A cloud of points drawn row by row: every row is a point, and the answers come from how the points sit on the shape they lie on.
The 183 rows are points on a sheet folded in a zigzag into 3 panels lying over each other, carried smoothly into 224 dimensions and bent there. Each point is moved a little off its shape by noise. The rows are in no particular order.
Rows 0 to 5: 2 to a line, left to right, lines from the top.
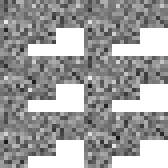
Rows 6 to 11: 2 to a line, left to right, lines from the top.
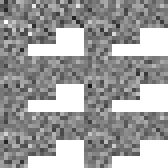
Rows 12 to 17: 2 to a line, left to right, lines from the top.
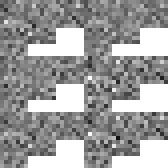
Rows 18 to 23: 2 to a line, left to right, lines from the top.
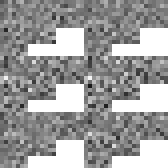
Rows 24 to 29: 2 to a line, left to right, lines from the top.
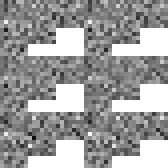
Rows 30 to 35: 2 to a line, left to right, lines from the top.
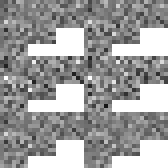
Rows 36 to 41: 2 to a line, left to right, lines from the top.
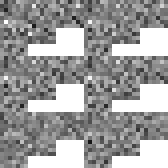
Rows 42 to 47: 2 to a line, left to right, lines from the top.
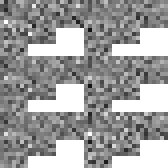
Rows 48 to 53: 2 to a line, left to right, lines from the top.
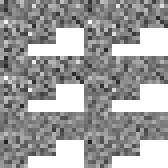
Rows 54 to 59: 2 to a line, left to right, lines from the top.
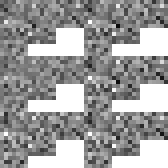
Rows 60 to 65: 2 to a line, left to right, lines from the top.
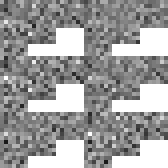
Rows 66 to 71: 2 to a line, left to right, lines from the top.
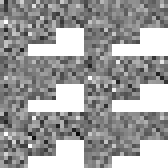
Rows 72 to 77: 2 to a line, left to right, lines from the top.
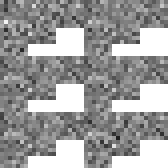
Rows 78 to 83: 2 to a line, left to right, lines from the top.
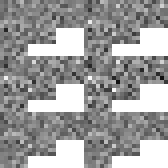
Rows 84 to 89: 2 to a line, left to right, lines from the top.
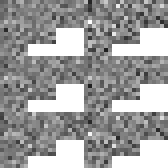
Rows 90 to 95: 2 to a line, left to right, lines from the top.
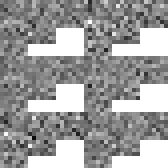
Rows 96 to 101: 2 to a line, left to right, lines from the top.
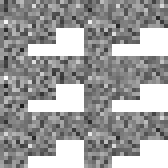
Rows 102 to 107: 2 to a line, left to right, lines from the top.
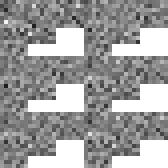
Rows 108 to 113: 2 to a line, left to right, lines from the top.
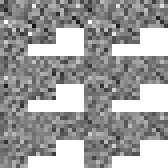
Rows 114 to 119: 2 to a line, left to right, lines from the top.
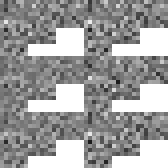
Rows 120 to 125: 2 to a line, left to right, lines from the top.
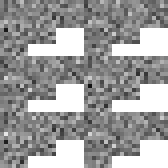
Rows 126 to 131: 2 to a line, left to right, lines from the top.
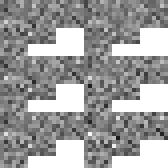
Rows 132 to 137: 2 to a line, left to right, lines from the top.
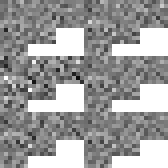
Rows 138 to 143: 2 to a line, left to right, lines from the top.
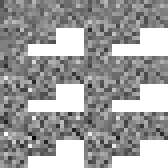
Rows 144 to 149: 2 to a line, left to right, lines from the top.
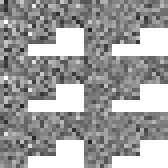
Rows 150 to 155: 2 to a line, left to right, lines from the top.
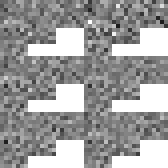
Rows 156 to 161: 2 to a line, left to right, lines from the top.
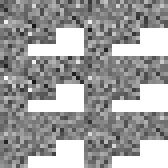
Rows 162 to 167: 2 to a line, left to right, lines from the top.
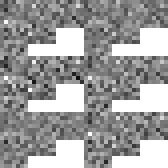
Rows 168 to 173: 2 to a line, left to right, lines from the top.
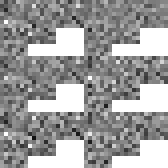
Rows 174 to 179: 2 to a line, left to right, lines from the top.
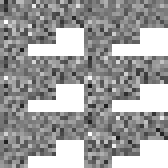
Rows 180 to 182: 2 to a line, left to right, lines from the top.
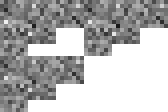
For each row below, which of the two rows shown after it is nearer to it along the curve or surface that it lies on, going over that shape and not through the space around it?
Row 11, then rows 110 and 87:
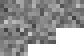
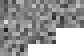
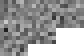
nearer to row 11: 87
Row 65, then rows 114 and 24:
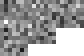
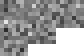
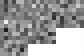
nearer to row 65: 24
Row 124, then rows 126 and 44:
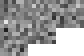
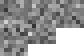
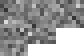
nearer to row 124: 44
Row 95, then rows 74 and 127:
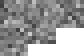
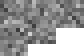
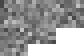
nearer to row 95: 127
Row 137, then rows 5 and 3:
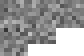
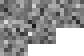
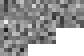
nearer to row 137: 5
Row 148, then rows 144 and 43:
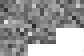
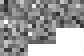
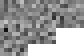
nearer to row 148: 144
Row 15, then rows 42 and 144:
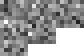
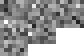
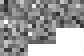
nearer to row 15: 144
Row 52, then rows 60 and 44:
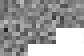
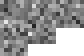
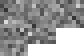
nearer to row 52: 60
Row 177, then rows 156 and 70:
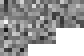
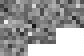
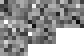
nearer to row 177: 70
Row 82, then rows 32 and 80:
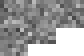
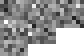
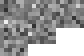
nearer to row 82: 80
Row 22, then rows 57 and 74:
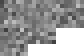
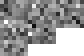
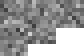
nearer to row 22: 74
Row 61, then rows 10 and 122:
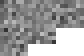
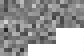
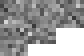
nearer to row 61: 122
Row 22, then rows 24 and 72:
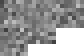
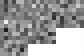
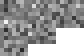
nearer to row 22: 24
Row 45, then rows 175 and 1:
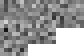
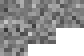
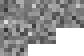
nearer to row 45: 175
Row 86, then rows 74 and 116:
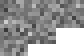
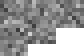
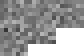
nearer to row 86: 74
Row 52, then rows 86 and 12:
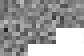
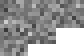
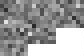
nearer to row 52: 86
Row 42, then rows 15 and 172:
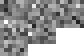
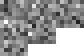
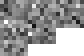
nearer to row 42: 172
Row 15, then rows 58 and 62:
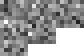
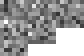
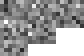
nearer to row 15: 58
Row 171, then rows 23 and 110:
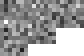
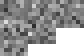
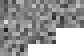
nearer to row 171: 110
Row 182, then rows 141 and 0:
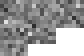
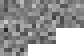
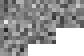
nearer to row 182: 0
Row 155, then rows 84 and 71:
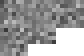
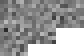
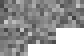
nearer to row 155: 71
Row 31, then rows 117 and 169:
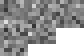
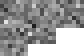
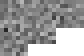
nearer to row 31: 169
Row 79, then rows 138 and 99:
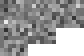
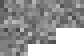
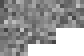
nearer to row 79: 99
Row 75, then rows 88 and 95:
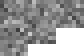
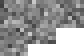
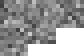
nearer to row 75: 88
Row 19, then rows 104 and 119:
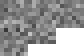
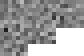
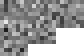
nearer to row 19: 104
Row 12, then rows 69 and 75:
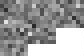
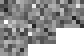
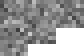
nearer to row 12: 69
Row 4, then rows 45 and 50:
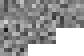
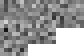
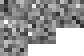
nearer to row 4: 45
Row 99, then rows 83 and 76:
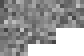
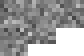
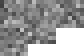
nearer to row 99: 76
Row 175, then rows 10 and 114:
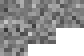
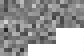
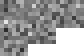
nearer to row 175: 10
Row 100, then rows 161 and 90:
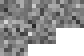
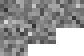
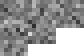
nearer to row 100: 90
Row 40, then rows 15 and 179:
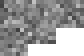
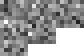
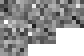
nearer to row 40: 179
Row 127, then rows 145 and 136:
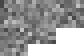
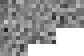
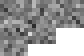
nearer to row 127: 145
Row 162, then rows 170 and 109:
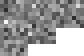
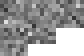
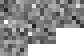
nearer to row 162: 109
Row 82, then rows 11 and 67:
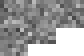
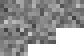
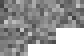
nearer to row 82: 11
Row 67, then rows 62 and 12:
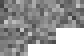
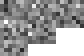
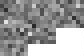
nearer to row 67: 12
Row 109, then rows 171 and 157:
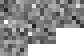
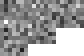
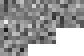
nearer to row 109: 171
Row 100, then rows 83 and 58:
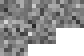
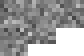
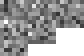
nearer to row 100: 58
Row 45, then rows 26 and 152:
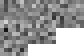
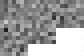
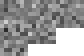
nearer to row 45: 152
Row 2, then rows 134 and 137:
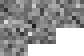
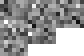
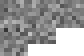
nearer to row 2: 134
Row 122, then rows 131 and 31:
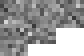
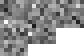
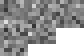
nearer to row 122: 131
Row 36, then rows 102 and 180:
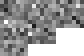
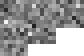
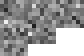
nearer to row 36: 102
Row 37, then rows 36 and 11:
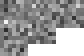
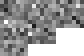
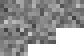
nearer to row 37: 36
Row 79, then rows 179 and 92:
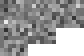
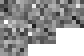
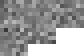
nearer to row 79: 179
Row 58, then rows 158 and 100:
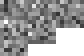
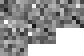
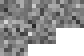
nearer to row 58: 100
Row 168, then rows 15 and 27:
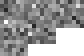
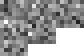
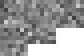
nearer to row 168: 27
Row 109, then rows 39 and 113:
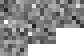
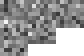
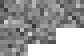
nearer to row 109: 113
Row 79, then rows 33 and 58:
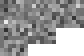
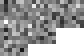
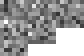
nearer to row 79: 33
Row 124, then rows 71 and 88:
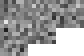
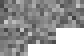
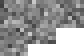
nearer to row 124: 71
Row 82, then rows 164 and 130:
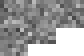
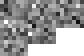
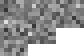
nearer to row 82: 130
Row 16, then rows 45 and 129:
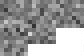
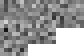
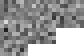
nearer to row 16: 45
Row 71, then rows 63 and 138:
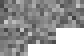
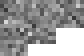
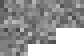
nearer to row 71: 63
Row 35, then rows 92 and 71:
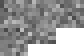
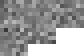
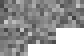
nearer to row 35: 92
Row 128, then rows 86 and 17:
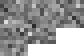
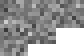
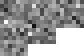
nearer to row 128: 17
